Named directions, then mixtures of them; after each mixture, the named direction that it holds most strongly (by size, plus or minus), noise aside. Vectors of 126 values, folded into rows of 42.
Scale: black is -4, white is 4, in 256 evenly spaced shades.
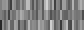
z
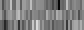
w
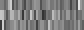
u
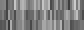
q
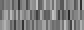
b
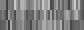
q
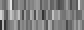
u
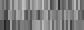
q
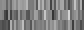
b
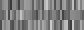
z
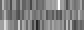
w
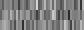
b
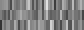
z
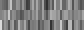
z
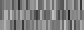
b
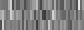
u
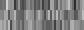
q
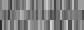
z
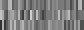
u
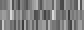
b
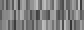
b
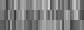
q
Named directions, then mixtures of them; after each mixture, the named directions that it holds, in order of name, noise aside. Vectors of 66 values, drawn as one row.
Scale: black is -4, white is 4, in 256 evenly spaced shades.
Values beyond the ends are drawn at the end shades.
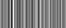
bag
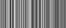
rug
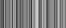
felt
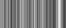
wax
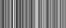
bag, felt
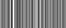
bag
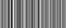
bag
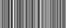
bag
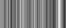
wax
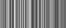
rug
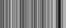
wax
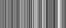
felt, wax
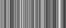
rug, wax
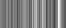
felt, wax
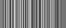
rug
